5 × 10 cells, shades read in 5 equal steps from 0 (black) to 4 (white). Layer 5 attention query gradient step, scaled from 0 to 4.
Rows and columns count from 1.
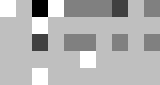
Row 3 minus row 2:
0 0 -3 0 -1 -1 0 -1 0 -1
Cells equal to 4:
5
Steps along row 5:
same up down same same same same same same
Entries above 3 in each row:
2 1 0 1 1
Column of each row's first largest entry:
1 3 1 6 3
